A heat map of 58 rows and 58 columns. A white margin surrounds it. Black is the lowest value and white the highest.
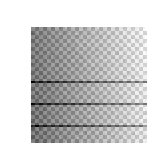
The top right is the ninth with the highest average. Rows 28, 39 and 50 stand out from the rest. There is an overall slope up to the right.
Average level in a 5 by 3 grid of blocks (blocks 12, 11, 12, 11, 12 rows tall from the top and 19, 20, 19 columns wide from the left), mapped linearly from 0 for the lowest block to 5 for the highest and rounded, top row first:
1 3 5 / 1 3 5 / 0 2 4 / 0 2 4 / 0 2 4
